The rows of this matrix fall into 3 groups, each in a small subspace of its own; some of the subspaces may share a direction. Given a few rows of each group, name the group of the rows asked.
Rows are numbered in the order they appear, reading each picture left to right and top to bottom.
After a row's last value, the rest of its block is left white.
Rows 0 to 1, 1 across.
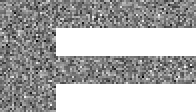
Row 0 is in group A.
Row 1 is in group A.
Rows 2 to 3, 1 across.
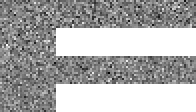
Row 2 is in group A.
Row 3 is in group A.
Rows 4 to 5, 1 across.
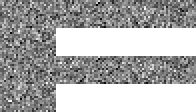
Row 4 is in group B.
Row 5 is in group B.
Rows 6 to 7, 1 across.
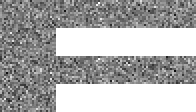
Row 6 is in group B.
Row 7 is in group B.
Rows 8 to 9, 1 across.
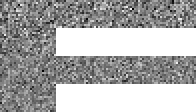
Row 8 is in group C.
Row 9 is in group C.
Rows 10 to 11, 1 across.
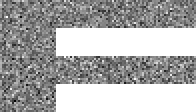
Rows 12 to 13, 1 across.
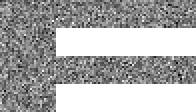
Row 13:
C
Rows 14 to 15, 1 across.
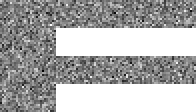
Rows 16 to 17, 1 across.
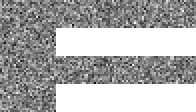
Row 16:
B
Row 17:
C
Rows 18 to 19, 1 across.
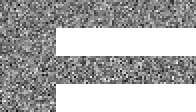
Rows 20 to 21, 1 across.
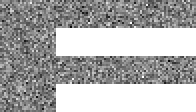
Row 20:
A
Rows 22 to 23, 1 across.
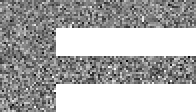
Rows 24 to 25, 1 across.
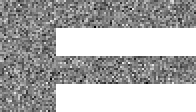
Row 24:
C
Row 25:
B
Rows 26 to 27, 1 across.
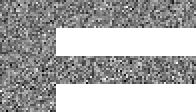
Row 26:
C
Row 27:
C
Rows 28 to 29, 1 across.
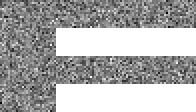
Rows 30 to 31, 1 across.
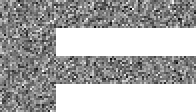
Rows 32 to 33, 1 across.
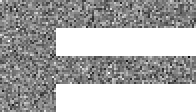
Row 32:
C
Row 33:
A
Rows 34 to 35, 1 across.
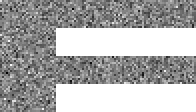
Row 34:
C
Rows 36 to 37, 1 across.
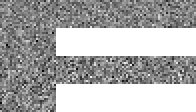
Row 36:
A
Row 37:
C
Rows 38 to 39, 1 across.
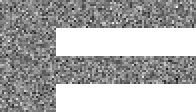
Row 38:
C
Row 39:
A
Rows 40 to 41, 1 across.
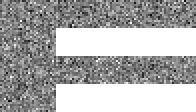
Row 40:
A
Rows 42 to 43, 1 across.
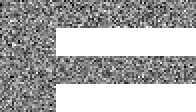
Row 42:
B
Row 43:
A
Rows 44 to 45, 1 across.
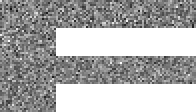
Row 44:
C
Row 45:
A
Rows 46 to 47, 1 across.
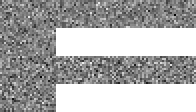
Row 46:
B
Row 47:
B
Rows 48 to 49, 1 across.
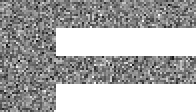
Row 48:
A
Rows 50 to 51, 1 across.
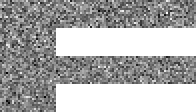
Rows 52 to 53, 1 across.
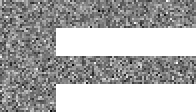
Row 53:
C
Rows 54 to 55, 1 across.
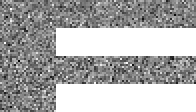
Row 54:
B
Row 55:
C
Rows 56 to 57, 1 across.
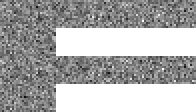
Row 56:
A
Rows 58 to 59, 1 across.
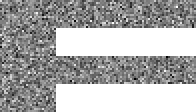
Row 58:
C
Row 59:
B
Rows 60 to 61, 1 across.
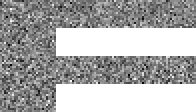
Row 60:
B
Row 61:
B
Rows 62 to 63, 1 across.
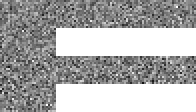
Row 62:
C
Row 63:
B
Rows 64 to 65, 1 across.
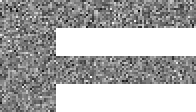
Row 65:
C
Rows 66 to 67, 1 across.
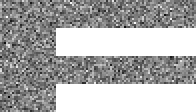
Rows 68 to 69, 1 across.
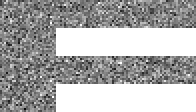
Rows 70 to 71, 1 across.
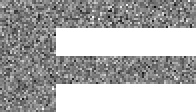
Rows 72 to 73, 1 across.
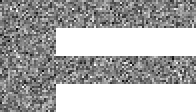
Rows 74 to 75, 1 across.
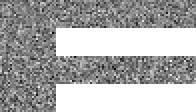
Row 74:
B
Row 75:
A
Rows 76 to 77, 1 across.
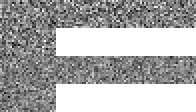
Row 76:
B
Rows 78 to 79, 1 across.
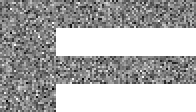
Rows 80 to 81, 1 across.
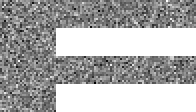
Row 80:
B
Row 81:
C
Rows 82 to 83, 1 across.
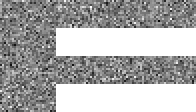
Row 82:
A
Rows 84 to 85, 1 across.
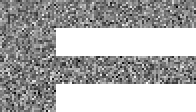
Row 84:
C
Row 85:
B
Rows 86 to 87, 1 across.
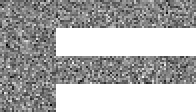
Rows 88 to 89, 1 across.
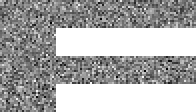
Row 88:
B
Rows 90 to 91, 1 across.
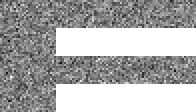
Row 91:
B
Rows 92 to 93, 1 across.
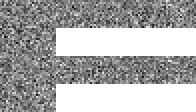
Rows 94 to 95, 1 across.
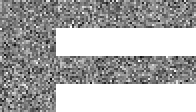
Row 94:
A
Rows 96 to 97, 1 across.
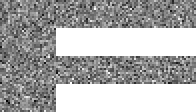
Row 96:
C
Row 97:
A
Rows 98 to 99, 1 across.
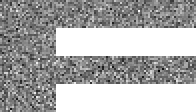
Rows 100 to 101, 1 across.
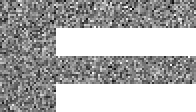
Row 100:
C
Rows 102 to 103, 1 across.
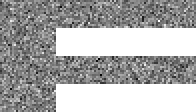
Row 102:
B
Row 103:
B
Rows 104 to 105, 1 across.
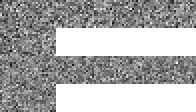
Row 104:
C
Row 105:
C
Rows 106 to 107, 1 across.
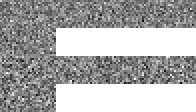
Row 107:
B
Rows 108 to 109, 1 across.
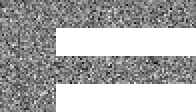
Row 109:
A
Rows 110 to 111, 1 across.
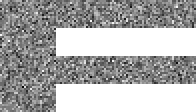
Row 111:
C
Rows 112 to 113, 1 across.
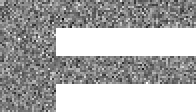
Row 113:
B
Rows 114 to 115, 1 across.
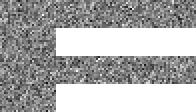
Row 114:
C
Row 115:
B
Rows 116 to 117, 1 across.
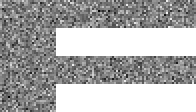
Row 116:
A
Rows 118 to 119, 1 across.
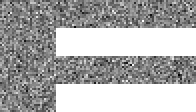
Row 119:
C
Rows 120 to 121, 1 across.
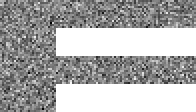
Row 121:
B
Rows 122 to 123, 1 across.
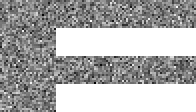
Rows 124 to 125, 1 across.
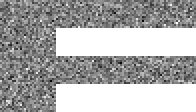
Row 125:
A
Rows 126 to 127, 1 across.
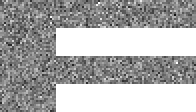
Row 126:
B
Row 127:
C
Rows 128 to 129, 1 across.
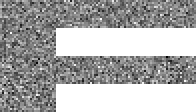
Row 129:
B
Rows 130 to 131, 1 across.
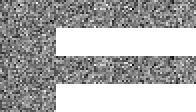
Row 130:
C
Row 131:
C
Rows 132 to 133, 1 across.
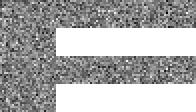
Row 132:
A
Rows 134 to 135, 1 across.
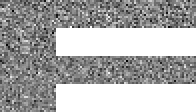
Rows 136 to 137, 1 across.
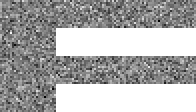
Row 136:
B
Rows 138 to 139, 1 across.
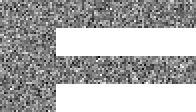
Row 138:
C
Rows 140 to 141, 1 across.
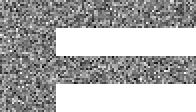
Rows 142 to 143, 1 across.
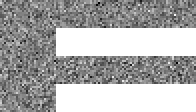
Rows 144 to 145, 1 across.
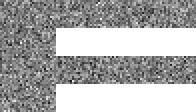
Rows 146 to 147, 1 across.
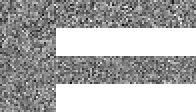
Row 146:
C
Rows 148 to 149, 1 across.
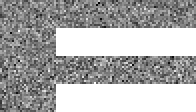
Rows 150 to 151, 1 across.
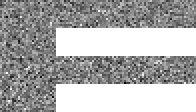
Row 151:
A
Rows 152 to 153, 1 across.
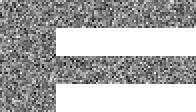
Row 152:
C
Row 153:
B
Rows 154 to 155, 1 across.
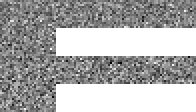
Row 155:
A
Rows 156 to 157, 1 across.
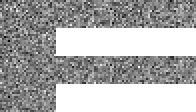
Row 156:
C
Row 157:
C
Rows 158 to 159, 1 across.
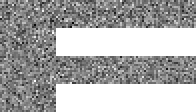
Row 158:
B
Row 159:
B
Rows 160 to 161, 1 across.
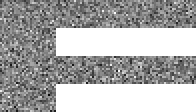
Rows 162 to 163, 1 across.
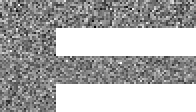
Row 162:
C
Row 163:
A
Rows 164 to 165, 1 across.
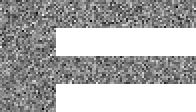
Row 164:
C
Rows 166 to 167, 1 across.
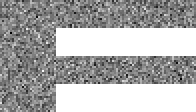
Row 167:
C
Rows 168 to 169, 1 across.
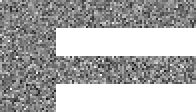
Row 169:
B
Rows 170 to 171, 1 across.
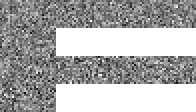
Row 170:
C
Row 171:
B
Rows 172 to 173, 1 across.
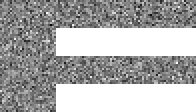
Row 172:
A
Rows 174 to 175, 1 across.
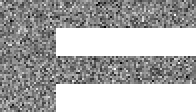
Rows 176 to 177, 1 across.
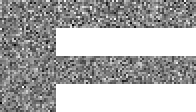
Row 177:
C
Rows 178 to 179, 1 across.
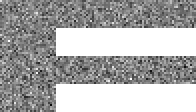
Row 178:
C
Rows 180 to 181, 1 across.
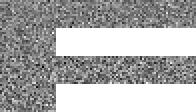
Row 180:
A
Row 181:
B
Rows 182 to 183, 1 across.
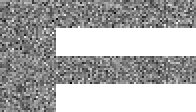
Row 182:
A
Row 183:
A
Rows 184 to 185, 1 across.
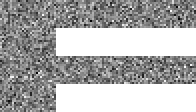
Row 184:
C
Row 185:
A
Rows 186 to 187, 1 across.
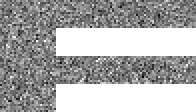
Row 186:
A
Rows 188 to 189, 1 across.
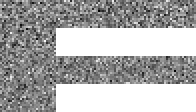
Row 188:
B
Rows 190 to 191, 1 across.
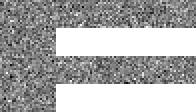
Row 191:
B
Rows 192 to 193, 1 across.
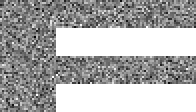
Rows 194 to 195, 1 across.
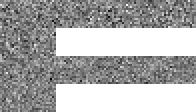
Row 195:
B
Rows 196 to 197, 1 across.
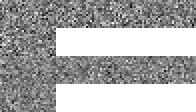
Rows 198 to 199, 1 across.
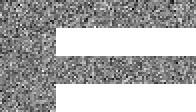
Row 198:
C
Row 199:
C
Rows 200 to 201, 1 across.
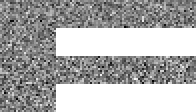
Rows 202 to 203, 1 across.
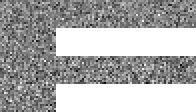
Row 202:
A
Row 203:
B
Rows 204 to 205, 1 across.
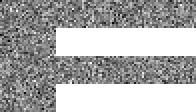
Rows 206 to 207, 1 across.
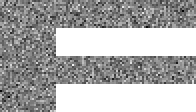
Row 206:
B
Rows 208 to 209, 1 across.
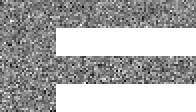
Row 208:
B
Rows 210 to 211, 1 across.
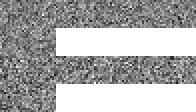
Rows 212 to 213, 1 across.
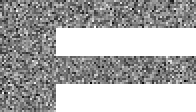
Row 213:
B
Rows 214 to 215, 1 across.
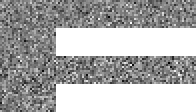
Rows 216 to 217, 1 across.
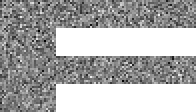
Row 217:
C
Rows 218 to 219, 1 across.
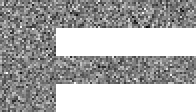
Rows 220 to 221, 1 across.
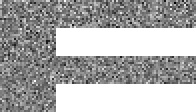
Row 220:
A
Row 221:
B
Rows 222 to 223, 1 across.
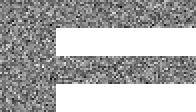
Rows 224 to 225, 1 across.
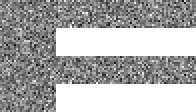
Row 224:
A
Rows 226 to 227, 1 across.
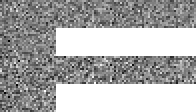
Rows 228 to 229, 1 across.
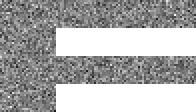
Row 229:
C
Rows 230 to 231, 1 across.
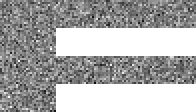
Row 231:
C
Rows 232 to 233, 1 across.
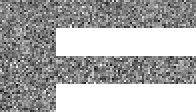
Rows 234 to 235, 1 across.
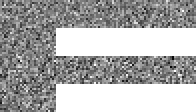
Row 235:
C
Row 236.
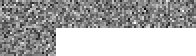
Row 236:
B
